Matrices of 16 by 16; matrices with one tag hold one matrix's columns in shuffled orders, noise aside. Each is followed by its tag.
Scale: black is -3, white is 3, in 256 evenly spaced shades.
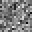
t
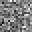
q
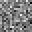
q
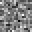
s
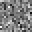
t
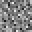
s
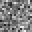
s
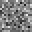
q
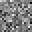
q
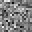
q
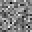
q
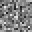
t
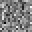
t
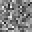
t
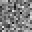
t
